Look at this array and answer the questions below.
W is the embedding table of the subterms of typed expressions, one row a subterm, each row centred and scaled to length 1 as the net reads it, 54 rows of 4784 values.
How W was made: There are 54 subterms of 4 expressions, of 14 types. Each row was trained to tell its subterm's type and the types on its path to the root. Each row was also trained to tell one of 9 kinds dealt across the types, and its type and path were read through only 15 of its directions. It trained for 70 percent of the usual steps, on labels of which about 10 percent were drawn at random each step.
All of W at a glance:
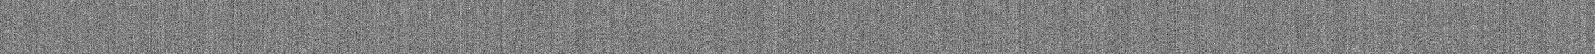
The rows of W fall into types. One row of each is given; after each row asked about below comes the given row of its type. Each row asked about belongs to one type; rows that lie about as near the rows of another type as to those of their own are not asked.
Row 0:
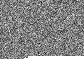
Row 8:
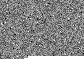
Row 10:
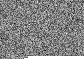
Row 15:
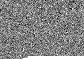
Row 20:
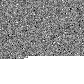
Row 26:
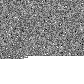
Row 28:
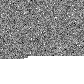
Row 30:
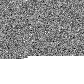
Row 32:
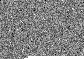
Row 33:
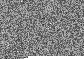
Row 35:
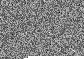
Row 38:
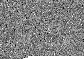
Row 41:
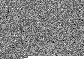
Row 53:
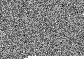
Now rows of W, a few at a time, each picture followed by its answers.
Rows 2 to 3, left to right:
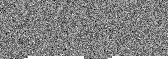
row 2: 30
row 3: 38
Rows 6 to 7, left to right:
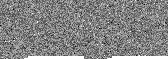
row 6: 8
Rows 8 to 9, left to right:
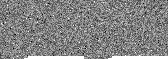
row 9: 30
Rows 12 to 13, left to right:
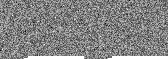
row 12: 35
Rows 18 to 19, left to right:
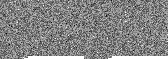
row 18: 26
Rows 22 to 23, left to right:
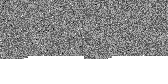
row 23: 10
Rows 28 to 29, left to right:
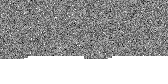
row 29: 38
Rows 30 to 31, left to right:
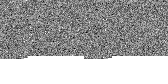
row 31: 0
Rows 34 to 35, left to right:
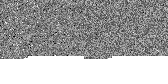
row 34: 38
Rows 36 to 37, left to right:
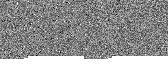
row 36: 20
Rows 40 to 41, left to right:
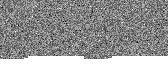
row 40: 26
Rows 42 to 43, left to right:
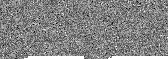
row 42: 41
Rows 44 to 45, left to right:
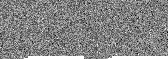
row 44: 10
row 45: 32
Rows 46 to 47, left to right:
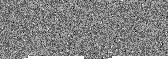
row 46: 26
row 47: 0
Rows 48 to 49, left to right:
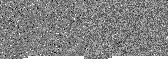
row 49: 35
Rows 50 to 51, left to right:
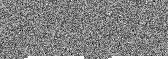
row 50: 30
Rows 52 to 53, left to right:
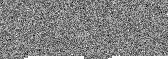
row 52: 8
